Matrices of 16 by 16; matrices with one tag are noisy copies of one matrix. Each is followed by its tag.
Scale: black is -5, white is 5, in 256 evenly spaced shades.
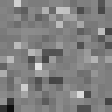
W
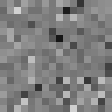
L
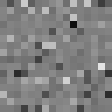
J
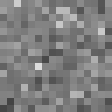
W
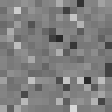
L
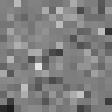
W
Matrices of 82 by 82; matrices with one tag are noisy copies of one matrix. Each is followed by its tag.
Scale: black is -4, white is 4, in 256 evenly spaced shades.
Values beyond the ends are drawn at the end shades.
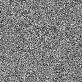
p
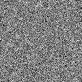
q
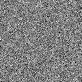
q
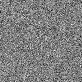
p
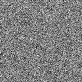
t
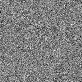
p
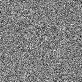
p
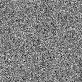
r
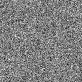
r
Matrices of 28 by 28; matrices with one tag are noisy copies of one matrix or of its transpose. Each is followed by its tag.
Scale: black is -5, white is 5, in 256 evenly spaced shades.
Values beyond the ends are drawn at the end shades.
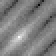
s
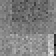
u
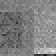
u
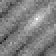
s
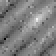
s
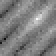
s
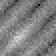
s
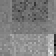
u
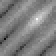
s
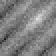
s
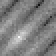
s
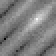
s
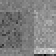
u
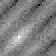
s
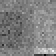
u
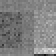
u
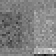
u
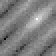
s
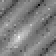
s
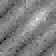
s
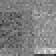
u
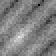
s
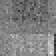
u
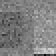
u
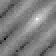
s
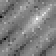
s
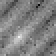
s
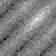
s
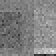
u
